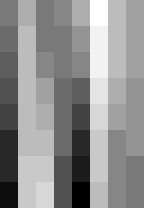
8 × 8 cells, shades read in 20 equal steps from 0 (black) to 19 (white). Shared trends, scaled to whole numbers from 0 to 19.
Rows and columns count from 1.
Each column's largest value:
9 15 16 10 13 19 14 12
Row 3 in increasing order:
7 9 10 10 12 14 14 18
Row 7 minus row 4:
-3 1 3 -2 -5 -2 -3 -2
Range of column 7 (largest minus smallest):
4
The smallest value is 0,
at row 8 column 5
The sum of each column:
42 113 98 64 51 132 97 87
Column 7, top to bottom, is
14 14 14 13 12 10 10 10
